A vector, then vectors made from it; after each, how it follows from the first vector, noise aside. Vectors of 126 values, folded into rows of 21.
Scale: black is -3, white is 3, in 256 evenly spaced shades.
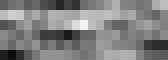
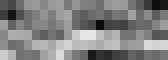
reversed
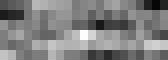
reversed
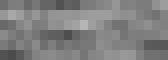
shrunk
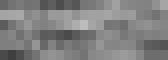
shrunk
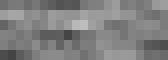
shrunk
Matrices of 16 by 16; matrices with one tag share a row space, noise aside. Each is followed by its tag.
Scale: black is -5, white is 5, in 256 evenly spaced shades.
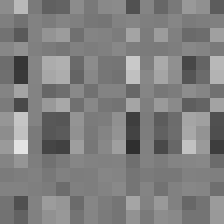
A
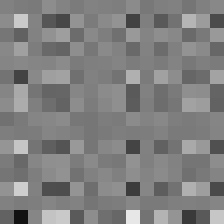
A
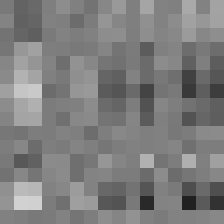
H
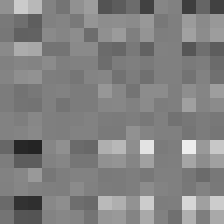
H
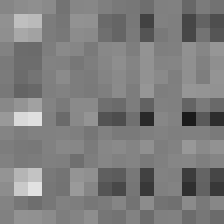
H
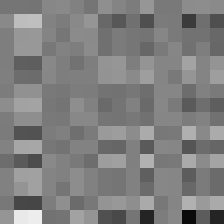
H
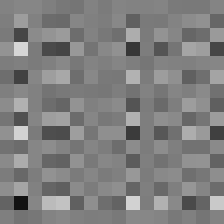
A
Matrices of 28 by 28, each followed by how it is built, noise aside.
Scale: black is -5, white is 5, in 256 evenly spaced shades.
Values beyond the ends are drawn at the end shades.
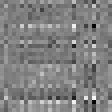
low rank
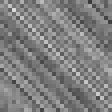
Toeplitz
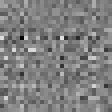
low rank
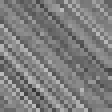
Toeplitz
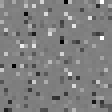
sparse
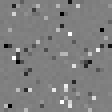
sparse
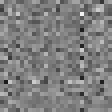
low rank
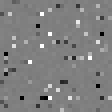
sparse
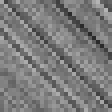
Toeplitz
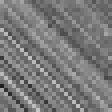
Toeplitz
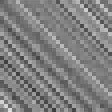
Toeplitz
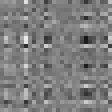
low rank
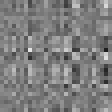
low rank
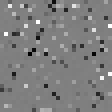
sparse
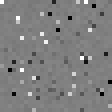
sparse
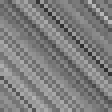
Toeplitz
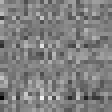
low rank
